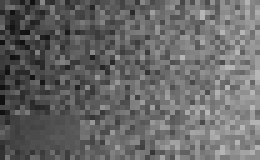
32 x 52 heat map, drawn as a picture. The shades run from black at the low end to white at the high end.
Calmest part: bottom left. Slope: up to the right. Odd rows or columns: none. Average level on the scale: 40%. Odd patch: calmer, in the bottom left.
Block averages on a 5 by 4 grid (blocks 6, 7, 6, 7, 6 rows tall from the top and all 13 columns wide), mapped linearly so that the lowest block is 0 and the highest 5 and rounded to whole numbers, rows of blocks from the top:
0 1 3 4 | 0 1 3 4 | 0 2 3 5 | 0 2 3 5 | 1 2 3 5
